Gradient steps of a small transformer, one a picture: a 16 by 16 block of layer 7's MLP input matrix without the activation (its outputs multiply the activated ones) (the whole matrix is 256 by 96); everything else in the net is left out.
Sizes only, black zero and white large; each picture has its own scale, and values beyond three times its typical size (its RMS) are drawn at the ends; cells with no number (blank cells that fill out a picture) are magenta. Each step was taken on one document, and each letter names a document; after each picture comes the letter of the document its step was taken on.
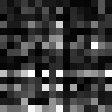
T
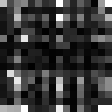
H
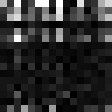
H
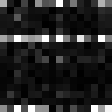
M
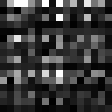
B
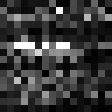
B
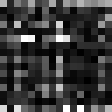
M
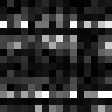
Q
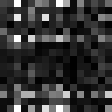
H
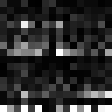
Q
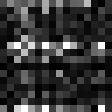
B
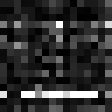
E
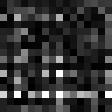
T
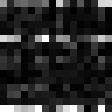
M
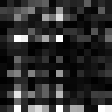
H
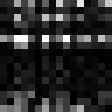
H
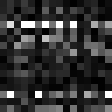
Q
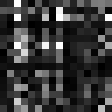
T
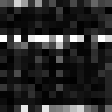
M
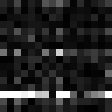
T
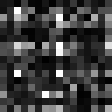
E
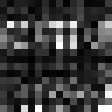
Q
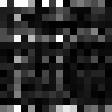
H
